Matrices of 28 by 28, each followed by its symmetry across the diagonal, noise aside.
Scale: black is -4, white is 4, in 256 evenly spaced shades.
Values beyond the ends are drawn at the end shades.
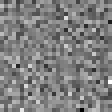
antisymmetric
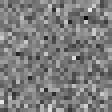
neither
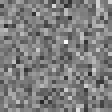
neither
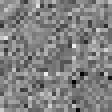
symmetric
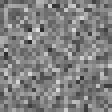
symmetric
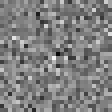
antisymmetric
